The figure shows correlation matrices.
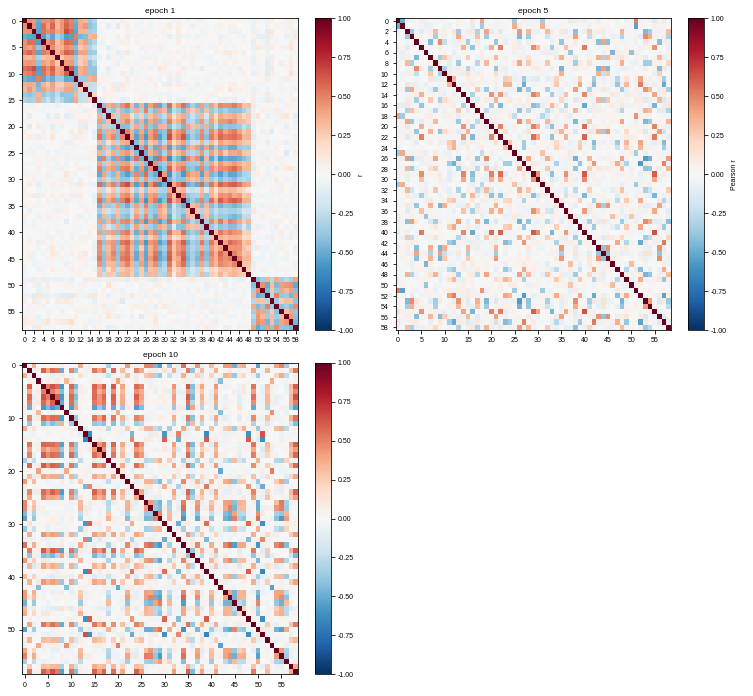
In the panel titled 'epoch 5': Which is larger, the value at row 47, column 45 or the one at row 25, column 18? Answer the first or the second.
the first
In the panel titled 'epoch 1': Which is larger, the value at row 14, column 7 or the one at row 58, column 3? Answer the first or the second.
the second
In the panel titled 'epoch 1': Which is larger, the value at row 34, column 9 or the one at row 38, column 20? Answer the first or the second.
the first
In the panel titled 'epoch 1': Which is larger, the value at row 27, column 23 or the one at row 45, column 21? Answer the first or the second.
the second
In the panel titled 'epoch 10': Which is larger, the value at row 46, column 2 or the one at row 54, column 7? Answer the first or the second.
the first
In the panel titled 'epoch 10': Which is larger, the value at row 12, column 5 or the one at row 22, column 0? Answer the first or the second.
the second
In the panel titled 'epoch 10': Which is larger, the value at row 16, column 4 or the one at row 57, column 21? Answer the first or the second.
the first
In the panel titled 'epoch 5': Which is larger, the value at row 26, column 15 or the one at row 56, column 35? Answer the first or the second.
the second
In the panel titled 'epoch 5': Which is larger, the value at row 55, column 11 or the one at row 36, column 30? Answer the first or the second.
the second
